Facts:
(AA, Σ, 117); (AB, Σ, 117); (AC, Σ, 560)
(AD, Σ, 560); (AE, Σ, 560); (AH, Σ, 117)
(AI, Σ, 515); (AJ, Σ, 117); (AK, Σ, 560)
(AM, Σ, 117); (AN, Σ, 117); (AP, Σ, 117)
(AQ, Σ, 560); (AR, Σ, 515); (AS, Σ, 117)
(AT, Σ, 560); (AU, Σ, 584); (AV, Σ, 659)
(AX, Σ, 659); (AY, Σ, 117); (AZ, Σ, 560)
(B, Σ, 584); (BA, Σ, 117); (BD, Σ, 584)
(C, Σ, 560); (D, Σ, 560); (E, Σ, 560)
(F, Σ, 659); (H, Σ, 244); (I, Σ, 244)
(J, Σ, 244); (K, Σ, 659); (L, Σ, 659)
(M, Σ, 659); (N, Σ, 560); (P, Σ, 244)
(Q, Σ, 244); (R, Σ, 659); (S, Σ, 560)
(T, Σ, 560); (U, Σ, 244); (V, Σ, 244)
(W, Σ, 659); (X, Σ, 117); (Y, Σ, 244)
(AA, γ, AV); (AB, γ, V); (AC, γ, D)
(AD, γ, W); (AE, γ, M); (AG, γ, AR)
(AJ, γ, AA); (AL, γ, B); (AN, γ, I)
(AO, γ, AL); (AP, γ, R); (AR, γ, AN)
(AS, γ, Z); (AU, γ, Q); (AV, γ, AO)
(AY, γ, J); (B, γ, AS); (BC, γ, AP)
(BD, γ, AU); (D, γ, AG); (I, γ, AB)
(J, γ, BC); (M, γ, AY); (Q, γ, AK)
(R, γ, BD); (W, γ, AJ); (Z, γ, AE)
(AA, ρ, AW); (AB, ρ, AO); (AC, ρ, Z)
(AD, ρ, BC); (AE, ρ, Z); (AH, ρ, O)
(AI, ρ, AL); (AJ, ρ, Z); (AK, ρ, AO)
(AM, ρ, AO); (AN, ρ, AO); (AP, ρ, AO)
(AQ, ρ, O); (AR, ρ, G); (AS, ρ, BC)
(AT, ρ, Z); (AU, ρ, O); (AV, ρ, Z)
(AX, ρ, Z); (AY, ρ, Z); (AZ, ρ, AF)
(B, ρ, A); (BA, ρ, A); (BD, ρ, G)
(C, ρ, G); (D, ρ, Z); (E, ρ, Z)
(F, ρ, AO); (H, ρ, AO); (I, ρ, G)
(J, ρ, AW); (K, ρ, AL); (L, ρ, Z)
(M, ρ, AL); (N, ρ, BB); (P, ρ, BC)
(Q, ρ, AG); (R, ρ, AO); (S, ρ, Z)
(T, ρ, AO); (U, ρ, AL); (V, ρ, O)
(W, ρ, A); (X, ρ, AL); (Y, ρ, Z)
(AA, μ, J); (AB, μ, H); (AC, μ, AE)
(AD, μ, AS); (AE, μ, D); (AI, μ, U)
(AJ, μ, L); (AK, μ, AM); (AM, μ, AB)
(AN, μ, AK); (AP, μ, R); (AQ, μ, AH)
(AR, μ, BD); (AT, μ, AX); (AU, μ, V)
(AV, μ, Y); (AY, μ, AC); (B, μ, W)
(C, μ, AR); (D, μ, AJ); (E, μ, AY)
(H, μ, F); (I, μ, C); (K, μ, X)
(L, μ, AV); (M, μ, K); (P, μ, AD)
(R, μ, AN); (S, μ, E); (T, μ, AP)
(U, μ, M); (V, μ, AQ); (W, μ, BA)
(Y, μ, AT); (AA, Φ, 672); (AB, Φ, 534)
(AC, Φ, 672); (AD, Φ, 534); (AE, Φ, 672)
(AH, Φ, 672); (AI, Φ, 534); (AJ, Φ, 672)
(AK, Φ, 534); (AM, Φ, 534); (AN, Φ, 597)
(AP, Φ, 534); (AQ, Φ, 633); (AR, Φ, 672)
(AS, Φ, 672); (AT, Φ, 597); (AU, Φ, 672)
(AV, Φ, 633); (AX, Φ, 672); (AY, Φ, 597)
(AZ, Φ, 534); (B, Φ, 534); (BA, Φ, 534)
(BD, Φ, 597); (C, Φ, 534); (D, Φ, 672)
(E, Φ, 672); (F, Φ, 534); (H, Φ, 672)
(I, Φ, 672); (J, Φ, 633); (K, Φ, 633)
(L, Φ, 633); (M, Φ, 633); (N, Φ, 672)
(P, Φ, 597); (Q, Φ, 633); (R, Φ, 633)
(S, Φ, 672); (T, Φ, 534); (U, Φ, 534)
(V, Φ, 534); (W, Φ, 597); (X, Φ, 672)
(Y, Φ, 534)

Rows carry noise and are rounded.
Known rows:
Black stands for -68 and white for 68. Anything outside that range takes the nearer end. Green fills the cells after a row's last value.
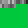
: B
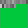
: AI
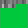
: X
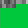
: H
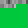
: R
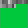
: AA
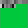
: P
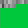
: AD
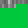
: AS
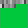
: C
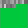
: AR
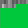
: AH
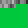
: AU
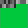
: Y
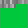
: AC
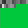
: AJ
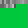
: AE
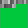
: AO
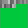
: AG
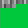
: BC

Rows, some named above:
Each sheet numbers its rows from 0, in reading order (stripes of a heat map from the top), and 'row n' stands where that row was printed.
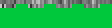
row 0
V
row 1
T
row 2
BA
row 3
AS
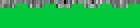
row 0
G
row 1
X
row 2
L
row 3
M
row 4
AS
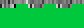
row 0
AT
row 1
V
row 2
V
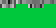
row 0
AV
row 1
U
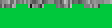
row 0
AG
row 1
J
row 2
AP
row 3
N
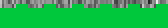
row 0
W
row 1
AK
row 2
AN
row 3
G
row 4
AY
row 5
F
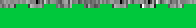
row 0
AZ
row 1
L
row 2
AN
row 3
Q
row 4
L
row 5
AX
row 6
D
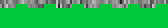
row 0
AQ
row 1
BD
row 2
I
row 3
AD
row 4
K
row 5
Z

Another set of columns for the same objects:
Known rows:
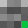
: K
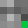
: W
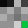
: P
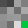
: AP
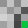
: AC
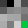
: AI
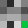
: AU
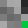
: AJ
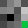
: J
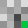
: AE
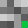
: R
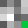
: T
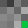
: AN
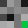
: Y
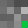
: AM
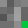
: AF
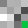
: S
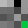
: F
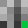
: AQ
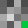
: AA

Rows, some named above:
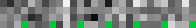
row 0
AN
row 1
AS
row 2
AD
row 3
Y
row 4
N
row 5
M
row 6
AY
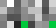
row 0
AT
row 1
AK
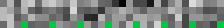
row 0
C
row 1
M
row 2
Z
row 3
BD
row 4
I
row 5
AI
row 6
N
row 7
K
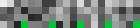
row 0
AX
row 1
BA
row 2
AQ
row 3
AZ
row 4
L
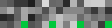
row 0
H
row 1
Q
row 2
B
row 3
AV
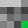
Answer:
AV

